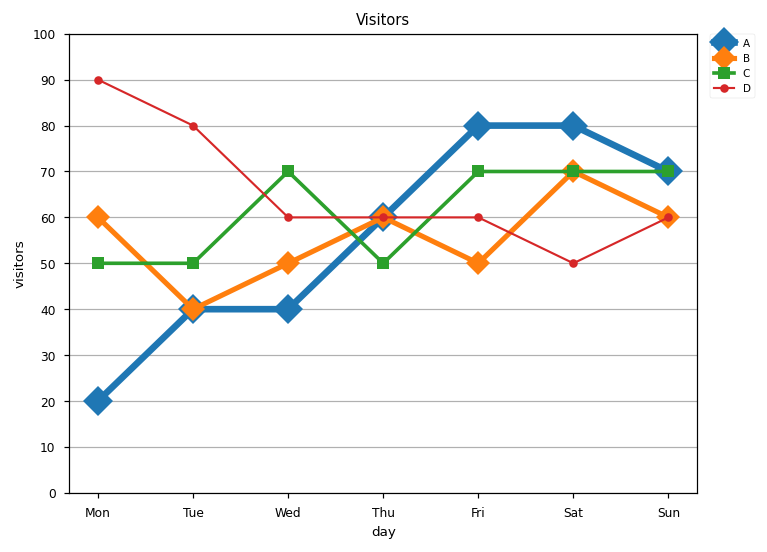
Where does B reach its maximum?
Sat
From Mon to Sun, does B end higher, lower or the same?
the same
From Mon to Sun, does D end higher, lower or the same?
lower
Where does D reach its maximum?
Mon
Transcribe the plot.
Title: Visitors
x-axis: day, ticks Mon Tue Wed Thu Fri Sat Sun
y-axis: visitors, ticks 0 10 20 30 40 50 60 70 80 90 100
Legend: A, B, C, D
Values:
A: 20 40 40 60 80 80 70
B: 60 40 50 60 50 70 60
C: 50 50 70 50 70 70 70
D: 90 80 60 60 60 50 60
